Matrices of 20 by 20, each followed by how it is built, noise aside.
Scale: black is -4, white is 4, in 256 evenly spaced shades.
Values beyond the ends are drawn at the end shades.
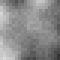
smooth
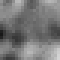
smooth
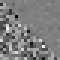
lower triangular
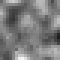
smooth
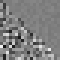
lower triangular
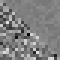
lower triangular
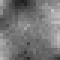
smooth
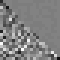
lower triangular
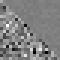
lower triangular
